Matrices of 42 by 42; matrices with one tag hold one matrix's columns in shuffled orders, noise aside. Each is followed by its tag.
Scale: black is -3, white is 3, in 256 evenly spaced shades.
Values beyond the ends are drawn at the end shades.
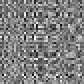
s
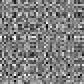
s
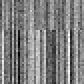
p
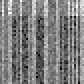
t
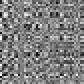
s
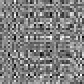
s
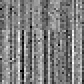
p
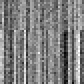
p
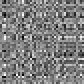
s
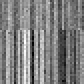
p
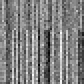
p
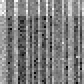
t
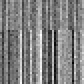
p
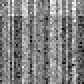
t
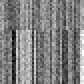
p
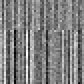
p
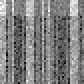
t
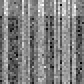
t
